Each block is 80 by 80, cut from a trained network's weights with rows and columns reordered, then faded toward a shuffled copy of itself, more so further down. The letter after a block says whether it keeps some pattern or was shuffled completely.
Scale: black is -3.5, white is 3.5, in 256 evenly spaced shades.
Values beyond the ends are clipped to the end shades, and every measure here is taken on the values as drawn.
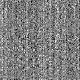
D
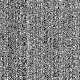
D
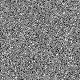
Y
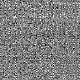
D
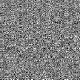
D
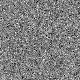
Y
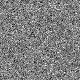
Y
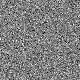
Y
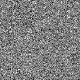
D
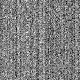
D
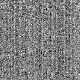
D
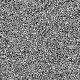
Y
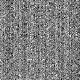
D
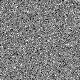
Y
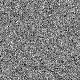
Y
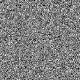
D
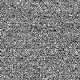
D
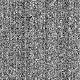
D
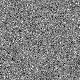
Y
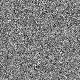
Y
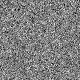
Y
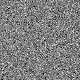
Y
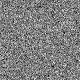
Y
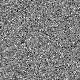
Y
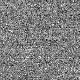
D
